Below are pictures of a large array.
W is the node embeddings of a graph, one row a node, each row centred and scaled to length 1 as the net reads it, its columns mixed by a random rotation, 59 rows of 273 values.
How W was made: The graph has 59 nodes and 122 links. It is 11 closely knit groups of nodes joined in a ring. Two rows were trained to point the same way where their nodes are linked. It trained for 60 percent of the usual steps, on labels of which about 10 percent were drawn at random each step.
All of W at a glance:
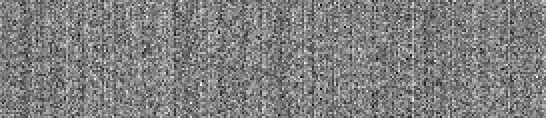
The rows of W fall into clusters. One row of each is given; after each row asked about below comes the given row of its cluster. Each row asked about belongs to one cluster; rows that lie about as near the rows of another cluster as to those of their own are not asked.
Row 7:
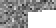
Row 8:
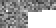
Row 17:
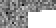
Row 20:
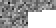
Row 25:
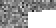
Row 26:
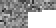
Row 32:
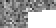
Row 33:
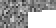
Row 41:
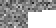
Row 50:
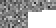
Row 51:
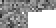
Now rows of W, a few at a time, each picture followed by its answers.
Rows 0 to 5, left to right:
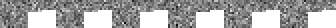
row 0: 8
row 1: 41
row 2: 17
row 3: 50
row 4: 8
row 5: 7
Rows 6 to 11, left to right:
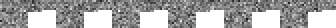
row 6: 26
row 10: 33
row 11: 20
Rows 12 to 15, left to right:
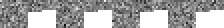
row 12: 33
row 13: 50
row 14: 26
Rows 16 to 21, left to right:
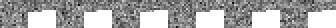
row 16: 20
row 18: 51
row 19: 20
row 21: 26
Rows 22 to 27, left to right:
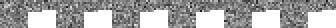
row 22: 32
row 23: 7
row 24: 25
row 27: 51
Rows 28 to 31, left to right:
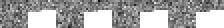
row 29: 7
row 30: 17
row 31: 25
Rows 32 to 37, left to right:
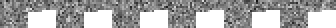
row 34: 8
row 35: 25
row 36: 26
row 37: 17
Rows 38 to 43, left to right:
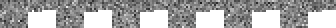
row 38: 33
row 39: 8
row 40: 20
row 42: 41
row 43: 25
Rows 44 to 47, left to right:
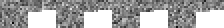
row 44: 17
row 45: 7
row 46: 7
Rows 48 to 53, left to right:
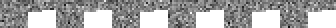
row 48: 26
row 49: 17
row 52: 8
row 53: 8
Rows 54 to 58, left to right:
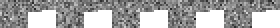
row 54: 33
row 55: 7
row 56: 32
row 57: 17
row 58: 51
